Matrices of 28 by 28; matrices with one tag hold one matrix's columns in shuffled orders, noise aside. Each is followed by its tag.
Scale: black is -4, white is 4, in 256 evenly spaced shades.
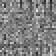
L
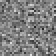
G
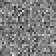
G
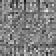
L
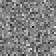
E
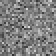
E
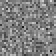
E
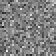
E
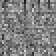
L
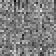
L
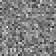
E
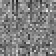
L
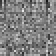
L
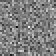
E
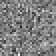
G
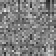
L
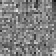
L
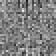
L
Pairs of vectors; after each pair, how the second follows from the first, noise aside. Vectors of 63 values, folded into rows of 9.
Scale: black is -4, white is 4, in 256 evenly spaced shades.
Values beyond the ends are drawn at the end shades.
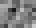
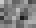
reversed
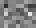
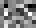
scaled up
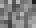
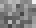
sign-scrambled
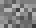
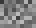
reversed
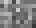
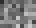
reversed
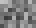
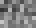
wrapped around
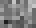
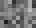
sign-scrambled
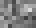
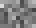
wrapped around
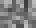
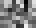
scaled up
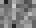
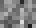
reversed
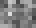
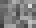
wrapped around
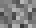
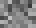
wrapped around
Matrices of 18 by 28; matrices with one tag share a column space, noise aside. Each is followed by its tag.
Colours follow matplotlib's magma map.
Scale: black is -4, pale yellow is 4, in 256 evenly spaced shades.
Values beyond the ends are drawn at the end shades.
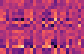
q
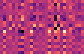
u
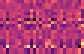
q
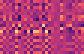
u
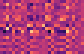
u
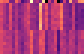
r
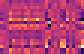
q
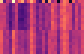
r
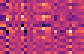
u
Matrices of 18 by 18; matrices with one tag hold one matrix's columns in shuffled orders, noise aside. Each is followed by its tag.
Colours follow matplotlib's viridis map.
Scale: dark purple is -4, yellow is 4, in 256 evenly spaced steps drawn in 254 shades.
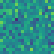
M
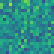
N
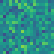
N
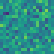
M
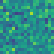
M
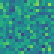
N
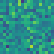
N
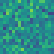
M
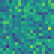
N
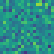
N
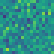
M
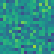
N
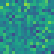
N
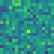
N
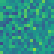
M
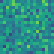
N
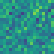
M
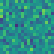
M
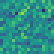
M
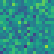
N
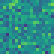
N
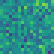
N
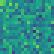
N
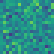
N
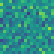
M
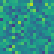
N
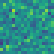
M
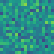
N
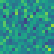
M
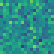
N
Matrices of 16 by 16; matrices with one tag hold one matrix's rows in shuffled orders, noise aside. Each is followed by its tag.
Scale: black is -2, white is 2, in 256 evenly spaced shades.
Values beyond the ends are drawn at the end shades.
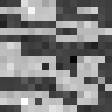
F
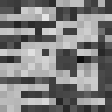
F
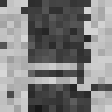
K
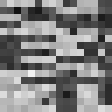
F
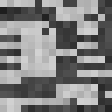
F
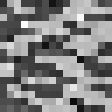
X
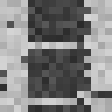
K
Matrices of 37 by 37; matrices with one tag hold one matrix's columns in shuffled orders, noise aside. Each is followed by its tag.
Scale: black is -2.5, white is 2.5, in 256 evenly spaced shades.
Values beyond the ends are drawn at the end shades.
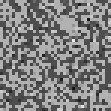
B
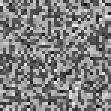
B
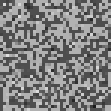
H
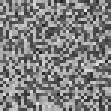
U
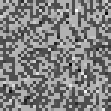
H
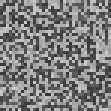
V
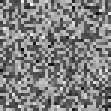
H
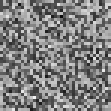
H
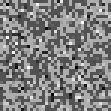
B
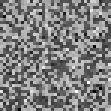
H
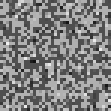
B
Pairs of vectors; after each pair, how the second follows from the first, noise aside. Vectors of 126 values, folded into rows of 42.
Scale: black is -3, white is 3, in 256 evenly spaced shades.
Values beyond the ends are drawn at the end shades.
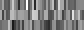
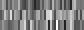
reversed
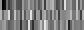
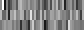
sign-scrambled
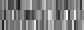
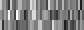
reversed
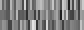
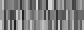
reversed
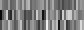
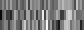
sign-scrambled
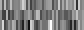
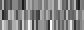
sign-scrambled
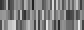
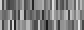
sign-scrambled
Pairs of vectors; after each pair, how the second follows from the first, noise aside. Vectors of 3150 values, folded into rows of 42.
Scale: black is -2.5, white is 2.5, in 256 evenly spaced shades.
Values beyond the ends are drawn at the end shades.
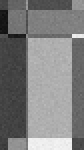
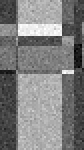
wrapped around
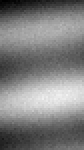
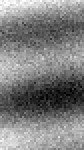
negated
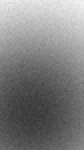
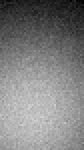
negated
